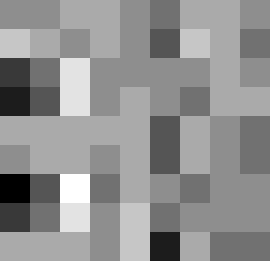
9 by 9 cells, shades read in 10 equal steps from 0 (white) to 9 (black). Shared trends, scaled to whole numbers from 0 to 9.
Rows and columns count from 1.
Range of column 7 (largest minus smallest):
3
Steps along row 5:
same same same same up down up up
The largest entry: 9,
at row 7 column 1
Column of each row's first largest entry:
6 6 1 1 6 6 1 1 6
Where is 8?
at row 4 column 1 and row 9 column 6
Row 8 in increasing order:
1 2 4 4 4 4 5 5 7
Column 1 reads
4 2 7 8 3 4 9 7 3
